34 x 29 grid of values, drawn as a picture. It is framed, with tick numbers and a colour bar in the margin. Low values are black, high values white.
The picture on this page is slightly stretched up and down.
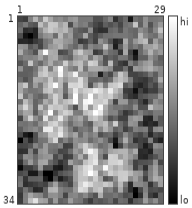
The histogram is bell-shaped. No overall slope runs across the table. The texture is blotchy. No row or column stands out. There are no regular stripes. The halves do not mirror each other. On average the colour sits 50% of the way up the scale.
